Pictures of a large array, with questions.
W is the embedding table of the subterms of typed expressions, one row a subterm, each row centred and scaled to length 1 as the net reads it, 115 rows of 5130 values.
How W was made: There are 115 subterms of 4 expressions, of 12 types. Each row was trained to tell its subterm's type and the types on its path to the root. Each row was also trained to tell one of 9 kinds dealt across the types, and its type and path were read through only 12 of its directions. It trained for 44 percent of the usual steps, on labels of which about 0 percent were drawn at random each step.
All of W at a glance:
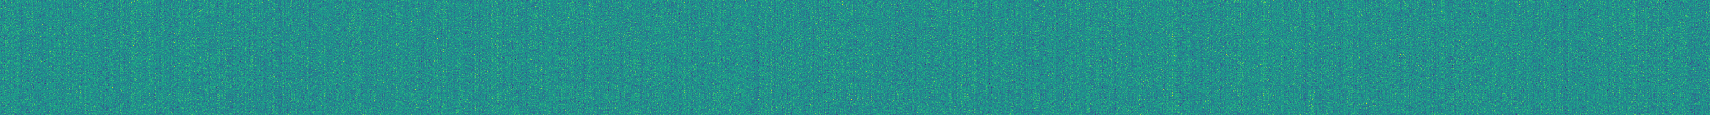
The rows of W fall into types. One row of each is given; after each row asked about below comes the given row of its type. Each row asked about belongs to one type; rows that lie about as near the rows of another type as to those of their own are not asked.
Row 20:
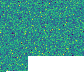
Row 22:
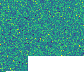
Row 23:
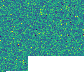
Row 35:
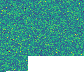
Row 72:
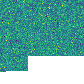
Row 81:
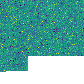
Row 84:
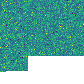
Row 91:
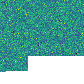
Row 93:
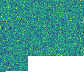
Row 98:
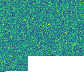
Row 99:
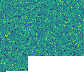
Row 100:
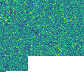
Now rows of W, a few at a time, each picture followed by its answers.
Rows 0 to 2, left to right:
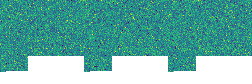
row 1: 72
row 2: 72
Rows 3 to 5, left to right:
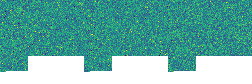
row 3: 81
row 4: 35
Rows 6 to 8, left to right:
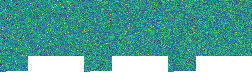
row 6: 35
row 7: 84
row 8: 93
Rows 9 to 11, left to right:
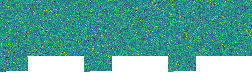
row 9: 72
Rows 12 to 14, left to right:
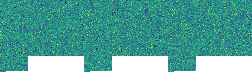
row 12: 98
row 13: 35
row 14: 23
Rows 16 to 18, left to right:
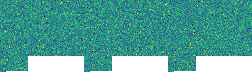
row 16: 91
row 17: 22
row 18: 23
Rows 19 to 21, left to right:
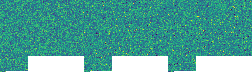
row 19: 72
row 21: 35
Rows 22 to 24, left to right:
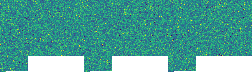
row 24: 98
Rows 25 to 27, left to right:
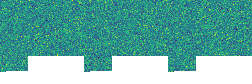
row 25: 84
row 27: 100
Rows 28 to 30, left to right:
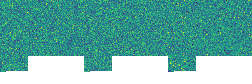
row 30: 99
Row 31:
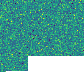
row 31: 84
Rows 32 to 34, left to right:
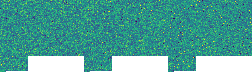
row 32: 20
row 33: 91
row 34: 93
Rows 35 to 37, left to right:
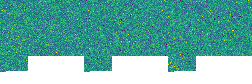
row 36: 23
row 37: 84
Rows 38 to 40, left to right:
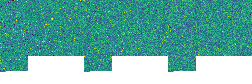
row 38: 35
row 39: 93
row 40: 22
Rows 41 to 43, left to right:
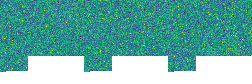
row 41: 20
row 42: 84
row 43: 72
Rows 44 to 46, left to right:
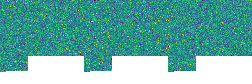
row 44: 81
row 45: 20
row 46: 20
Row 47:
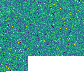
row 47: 23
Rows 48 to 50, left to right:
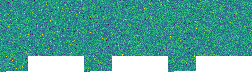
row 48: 35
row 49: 100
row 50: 81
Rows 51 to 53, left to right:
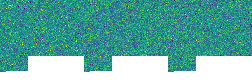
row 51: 100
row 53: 98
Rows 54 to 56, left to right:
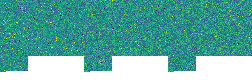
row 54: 99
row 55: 20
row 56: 100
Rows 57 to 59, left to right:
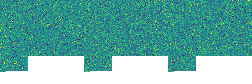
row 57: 84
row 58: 84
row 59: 22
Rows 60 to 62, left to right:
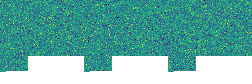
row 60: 81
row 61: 81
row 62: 93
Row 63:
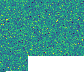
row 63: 93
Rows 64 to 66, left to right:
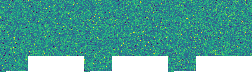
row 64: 20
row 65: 35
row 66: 81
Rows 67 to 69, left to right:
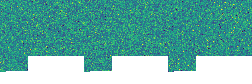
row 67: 84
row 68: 20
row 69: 91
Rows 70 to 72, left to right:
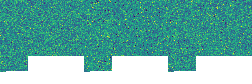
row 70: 22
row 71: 35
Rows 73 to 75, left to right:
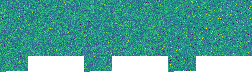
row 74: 91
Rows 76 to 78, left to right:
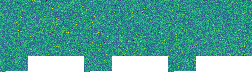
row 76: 98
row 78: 93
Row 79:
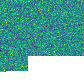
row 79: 20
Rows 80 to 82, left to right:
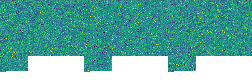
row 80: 20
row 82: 91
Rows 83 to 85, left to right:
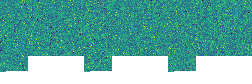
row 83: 99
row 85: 23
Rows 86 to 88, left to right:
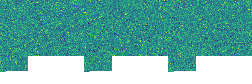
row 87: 35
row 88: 84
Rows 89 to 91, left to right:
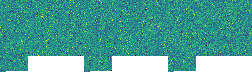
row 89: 93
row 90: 91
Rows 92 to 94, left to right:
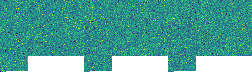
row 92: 84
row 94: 100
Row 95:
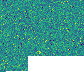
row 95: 91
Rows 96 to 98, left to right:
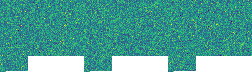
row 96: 100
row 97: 98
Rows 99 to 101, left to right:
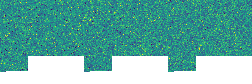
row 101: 23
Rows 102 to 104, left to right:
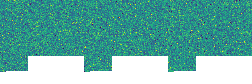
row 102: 93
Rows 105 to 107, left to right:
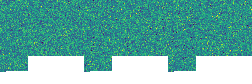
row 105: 22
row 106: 22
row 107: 100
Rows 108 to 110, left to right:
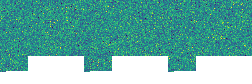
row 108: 91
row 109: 93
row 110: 22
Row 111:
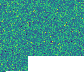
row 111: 81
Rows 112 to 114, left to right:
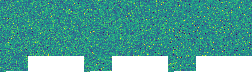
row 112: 81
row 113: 35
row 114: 23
